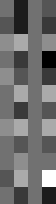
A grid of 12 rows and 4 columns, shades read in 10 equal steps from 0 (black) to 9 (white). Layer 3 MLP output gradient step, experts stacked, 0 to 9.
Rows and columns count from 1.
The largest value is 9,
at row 11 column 4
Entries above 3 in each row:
2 1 4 2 2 4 2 4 2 4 3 2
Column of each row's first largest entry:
1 3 2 1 1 2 1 2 1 2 4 1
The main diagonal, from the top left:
4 1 4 0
